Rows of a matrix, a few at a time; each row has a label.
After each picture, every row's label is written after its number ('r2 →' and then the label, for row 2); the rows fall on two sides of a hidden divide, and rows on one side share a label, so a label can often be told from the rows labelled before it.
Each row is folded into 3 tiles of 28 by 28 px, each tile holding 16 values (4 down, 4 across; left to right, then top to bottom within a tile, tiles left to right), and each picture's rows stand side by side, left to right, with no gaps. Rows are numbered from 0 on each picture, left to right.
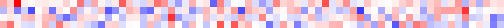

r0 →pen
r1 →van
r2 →van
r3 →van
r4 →van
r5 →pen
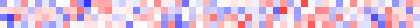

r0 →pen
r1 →pen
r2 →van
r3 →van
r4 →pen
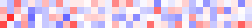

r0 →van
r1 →van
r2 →van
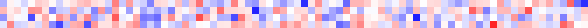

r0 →van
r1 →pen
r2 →pen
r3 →pen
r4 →pen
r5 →van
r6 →pen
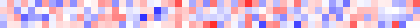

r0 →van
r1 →pen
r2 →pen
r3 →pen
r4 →pen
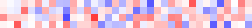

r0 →pen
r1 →van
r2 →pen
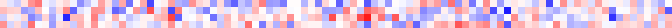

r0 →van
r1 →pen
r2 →pen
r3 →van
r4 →pen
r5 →pen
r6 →pen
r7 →van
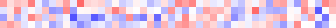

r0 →pen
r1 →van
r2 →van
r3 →van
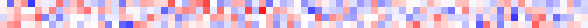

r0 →pen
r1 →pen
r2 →pen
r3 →pen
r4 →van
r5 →van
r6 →pen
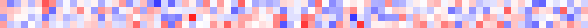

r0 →van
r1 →van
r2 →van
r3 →pen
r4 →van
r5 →van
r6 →van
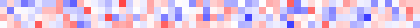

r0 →van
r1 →van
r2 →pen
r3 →van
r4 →van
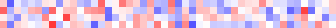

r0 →van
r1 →van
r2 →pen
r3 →van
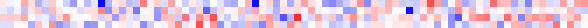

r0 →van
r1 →van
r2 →pen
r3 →van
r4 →van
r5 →van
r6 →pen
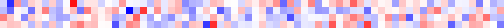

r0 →pen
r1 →van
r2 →van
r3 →van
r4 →pen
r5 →pen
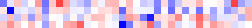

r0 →van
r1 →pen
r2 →pen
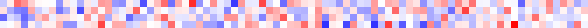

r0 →van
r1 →pen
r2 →van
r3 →pen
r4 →van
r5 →van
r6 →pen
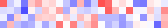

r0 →van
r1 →pen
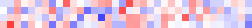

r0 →pen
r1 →van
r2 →pen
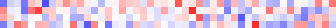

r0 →van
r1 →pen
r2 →pen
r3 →van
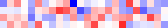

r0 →van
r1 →pen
